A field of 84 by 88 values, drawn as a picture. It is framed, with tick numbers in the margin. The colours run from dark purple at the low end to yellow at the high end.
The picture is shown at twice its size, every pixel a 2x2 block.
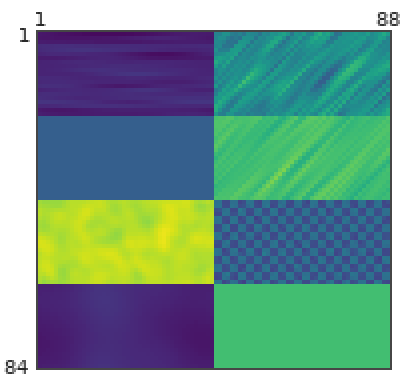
The table splits into 4 rows of 2 panels. Panel 1,1: very low, streaked across, faint in contrast. Panel 1,2: middling, slanting up to the right. Panel 2,1: low, flat. Panel 2,2: high, slanting up to the right, faint in contrast. Panel 3,1: very high, blotchy, faint in contrast. Panel 3,2: low, checkered. Panel 4,1: very low, smooth, faint in contrast. Panel 4,2: high, flat.
